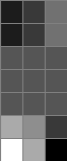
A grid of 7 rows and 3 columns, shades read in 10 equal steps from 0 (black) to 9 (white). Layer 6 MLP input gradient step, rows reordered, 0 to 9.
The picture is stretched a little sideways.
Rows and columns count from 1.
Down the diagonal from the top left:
1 2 3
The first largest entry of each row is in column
3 3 1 1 1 1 1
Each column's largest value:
9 6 4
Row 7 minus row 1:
8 4 -4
